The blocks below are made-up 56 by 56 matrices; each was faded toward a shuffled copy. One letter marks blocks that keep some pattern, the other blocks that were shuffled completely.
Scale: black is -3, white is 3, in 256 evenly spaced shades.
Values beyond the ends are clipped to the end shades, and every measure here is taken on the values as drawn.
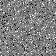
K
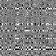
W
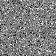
K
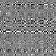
W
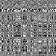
W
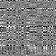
W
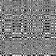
W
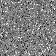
K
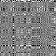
W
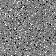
K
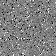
K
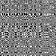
W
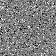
K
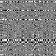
W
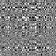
W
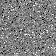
K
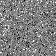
K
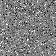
K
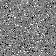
K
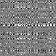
W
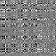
W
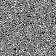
K
